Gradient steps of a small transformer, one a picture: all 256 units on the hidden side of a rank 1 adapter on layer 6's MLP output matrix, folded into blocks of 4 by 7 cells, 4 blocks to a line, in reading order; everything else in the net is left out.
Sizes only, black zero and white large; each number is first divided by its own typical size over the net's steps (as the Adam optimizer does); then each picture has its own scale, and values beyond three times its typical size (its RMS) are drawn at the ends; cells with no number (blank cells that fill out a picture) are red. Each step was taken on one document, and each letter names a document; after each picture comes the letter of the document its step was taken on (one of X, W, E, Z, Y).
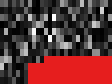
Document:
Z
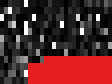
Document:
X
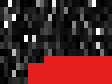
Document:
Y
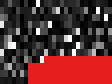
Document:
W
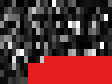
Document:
W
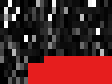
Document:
Y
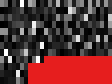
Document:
Z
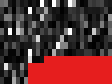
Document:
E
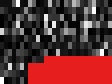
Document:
Z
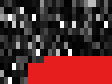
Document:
X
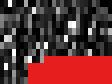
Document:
W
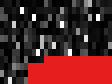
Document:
X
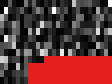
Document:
W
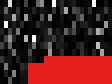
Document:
Y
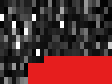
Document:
X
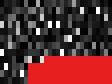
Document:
W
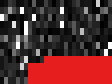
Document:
X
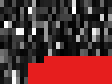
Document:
E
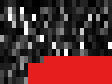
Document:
X
